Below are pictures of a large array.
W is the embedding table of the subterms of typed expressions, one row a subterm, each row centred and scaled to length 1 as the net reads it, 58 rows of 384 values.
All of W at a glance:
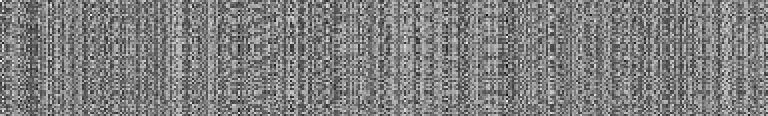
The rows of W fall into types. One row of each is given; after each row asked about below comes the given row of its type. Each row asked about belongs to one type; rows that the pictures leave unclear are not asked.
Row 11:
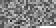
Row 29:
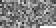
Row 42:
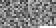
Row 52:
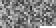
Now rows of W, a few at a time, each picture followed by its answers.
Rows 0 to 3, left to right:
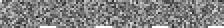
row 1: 42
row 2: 29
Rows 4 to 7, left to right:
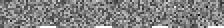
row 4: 11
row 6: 11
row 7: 42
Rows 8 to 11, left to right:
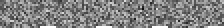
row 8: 29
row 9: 11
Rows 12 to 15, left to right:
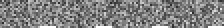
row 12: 42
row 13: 52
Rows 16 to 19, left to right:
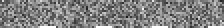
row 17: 52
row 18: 42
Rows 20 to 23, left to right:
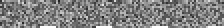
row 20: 29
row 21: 52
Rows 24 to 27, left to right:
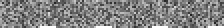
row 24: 52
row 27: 42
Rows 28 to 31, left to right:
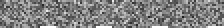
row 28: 29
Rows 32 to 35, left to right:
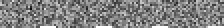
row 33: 52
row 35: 42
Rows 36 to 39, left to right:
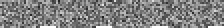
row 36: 29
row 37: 52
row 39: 29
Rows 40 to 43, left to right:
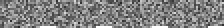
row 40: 11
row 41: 29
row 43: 11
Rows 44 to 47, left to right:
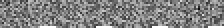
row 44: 42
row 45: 29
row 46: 29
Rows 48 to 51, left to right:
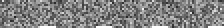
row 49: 11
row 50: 42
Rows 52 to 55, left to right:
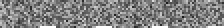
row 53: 11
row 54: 52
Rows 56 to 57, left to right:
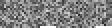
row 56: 29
